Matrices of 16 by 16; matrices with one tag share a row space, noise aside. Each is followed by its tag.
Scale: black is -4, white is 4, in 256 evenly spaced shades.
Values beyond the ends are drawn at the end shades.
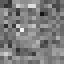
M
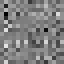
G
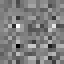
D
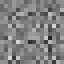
D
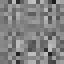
D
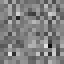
D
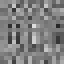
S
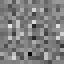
S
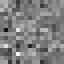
M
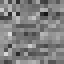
M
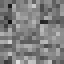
M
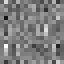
G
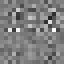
D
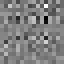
G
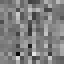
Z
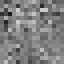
M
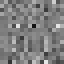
S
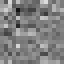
M
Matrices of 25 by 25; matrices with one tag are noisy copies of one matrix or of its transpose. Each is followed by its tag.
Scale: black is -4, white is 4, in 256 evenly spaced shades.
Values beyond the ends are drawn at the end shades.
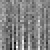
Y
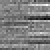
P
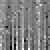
Y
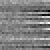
Y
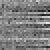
Y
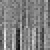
P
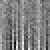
Y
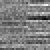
P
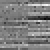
P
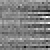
Y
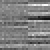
P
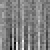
Y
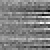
Y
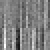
P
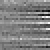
Y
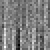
P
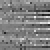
Y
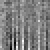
Y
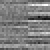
P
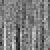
P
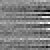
Y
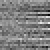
Y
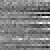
Y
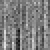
P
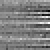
Y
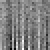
Y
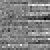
P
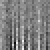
Y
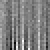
Y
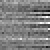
Y
